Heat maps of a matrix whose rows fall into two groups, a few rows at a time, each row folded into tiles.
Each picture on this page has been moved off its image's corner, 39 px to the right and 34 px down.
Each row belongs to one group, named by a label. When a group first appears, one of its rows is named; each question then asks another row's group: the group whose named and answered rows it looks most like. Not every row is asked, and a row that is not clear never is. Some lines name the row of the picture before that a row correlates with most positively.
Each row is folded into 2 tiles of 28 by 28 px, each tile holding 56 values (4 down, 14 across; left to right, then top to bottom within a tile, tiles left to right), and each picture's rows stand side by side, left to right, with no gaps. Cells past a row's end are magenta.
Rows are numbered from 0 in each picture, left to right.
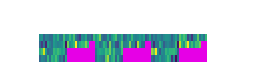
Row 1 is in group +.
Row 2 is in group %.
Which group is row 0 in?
%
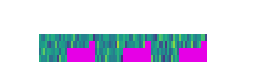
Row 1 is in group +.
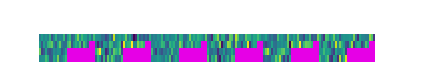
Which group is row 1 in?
%
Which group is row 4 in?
%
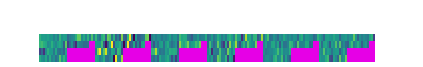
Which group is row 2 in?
%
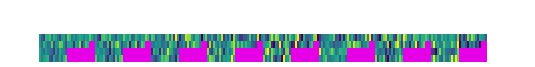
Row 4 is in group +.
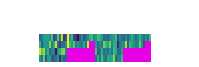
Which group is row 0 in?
%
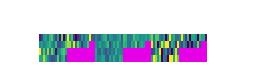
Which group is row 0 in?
%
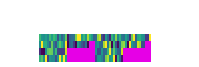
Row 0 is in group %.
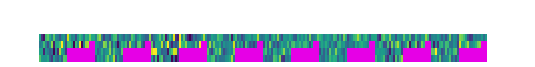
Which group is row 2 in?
%
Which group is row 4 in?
%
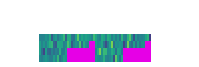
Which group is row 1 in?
+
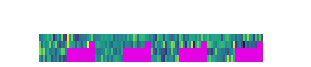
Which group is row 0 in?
%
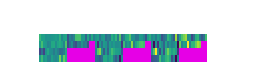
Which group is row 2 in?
%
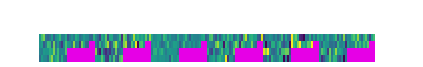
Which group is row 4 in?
%
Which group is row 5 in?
%
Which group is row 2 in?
+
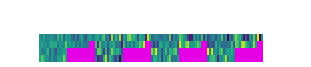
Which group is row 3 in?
%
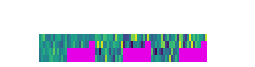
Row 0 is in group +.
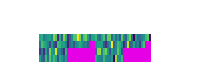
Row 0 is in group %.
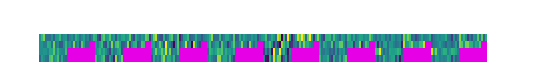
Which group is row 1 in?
+
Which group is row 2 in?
+
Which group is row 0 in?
+
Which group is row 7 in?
%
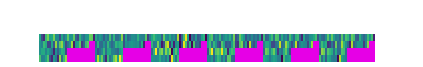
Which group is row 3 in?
+
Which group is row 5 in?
+
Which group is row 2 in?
+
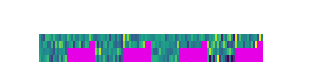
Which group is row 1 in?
%
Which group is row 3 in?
%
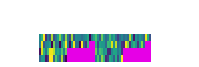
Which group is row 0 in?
+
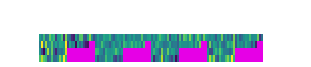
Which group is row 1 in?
%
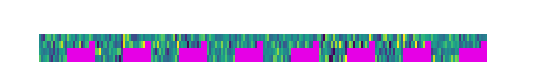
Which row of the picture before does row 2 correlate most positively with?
0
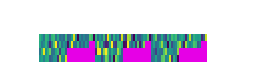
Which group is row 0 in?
+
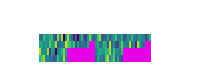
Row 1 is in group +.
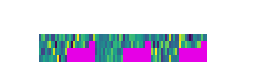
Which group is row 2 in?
%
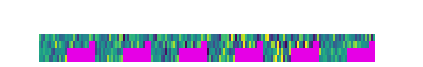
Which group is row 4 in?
+
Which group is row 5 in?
%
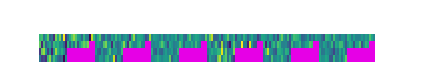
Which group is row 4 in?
%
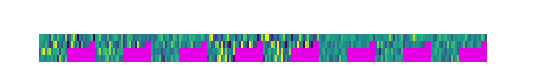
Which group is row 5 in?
+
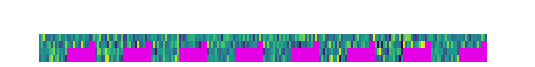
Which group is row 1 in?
+
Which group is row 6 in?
%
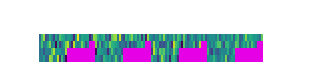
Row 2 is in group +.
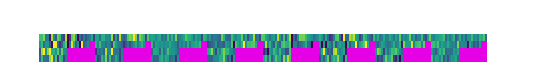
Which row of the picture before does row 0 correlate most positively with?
2
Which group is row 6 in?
%
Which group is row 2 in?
%
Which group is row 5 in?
%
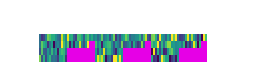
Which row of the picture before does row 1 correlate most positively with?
7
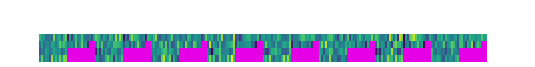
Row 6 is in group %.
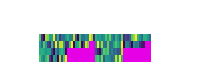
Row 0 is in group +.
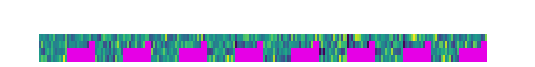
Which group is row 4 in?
%
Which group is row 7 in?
+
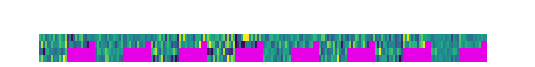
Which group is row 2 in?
%
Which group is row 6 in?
%
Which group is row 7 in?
%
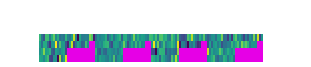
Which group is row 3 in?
%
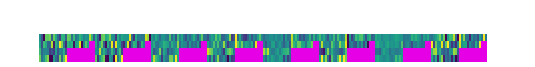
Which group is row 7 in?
%
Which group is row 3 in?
%
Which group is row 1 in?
+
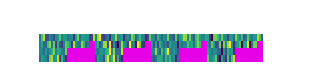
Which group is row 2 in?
%
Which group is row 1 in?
+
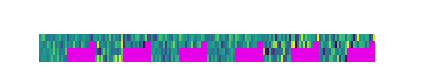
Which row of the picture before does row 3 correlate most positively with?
3
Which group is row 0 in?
+
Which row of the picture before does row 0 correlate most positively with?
1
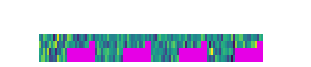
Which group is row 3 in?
%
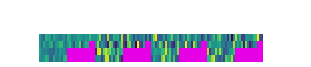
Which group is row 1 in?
+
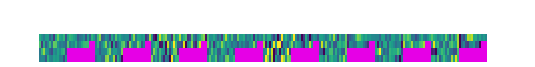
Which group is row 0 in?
%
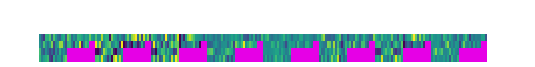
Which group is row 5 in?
+
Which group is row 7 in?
+
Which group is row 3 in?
%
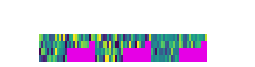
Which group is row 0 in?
%
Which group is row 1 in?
+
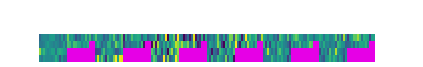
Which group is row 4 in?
%
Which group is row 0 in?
%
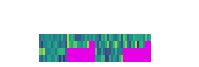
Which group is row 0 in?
%
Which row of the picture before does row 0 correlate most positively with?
0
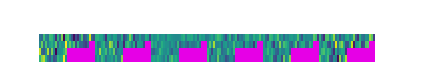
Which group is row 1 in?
+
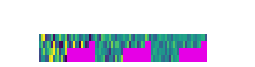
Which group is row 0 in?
+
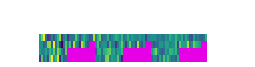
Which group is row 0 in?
+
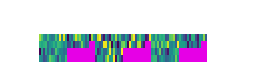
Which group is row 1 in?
+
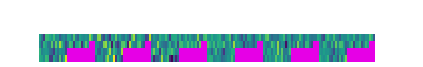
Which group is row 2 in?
%
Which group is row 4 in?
+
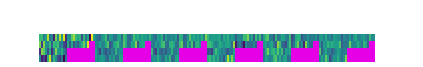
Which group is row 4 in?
+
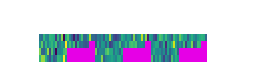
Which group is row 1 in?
%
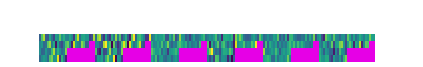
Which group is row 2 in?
%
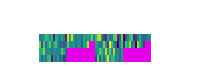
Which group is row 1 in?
+
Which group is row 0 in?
%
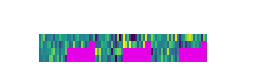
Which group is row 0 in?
+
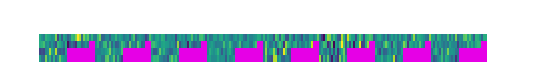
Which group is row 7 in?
%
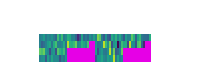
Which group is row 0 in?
%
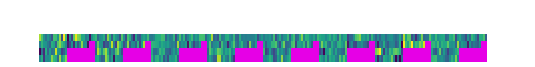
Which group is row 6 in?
%
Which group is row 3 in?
+
